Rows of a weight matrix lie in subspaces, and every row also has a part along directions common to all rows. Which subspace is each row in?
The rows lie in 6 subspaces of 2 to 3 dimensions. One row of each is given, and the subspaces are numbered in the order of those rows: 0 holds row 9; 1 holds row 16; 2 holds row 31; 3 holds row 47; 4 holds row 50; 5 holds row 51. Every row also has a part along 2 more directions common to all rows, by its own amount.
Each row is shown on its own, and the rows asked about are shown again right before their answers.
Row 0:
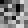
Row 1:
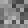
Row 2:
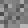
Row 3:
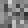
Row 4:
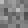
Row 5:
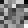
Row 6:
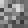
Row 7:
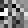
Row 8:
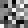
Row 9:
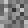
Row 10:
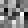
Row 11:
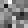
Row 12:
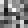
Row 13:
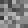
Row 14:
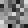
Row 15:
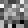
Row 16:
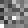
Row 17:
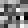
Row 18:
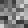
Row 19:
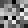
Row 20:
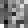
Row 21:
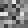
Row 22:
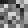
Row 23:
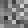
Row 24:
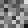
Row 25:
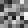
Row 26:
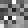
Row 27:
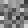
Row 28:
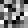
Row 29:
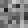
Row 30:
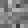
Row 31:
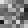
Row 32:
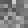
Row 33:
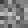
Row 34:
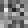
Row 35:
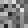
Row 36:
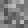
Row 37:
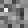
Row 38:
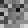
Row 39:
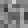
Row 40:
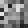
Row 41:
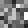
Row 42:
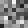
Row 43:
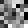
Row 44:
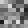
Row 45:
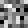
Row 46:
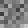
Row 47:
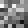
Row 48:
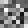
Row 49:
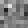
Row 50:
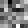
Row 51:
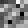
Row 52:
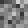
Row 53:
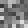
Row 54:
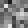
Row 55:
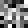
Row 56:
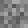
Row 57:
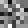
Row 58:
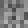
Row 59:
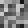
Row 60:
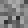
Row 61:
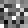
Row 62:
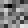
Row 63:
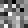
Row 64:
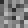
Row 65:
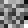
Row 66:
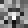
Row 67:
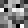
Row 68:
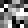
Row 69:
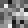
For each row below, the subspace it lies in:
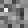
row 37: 4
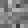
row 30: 4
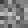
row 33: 4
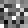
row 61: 1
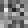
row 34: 0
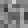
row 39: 5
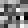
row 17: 2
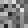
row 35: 5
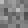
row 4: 3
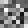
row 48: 2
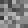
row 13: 1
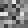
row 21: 5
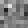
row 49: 2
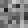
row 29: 5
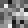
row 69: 4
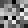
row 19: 1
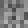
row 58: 0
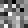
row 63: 5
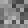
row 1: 2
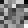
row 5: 0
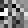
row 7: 5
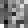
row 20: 1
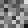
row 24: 0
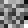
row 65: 0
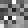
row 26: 1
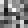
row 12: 0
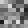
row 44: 2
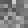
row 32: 1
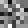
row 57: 4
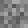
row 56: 5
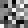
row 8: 1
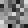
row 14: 0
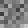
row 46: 3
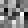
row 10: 5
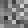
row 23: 1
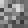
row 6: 3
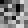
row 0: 3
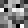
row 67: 4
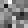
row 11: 4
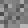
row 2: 3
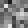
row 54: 4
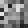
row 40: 3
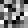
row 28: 2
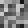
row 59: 3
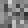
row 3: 4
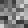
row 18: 1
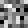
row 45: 2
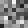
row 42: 1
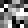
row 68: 4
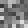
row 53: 3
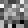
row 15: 3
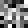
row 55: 0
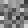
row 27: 0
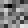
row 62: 2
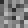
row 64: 0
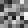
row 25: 2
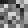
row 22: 5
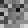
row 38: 3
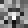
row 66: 2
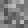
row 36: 2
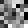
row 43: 0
